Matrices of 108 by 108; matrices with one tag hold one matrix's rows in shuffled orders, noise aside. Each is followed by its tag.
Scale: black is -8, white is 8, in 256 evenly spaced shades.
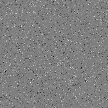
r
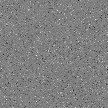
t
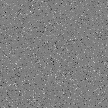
r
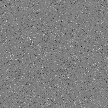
r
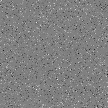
t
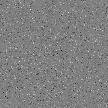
r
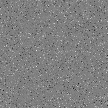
t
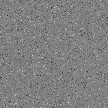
r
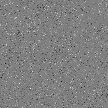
r
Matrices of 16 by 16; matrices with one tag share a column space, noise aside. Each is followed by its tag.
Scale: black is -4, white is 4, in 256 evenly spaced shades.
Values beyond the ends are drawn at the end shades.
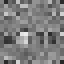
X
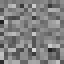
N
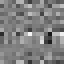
X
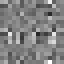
X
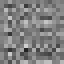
N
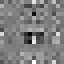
X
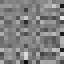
N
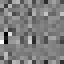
X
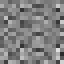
N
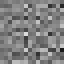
N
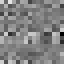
X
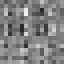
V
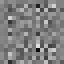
N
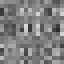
V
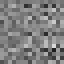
N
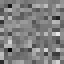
N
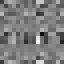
X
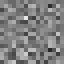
N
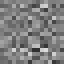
N
